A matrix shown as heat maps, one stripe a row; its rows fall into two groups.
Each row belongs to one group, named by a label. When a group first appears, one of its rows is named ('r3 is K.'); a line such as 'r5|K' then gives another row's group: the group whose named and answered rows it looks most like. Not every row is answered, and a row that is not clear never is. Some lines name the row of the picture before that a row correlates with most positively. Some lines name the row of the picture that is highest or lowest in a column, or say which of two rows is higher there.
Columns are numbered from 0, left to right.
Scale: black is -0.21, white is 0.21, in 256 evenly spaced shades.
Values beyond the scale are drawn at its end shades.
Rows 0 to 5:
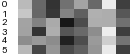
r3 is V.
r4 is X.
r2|X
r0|V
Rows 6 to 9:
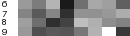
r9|V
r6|X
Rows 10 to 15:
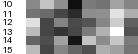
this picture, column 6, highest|13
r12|V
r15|V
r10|X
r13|V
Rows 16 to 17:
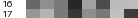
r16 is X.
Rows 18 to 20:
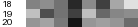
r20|X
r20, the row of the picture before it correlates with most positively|17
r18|X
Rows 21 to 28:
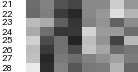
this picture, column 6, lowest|25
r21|X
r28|V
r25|X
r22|X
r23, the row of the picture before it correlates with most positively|20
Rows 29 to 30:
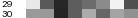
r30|X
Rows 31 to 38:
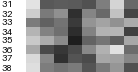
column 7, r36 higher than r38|Yes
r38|V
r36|V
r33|X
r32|V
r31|V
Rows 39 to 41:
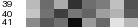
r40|V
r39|V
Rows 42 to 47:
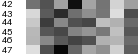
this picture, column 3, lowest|42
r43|V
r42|X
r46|V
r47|V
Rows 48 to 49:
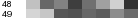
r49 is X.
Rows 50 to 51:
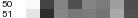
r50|V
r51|V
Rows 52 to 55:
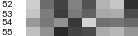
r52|V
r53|V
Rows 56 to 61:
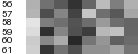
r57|X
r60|X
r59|V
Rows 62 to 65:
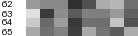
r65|X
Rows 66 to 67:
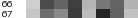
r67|X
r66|X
